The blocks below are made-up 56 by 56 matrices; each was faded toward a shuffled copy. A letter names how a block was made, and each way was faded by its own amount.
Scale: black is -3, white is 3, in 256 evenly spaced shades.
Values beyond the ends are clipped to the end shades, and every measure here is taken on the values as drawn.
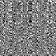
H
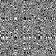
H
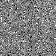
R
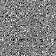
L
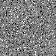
R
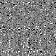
L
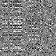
H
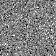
R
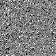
R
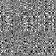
H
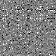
L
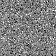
R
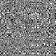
H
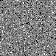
R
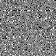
L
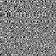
H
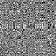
H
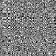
H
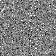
R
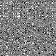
L
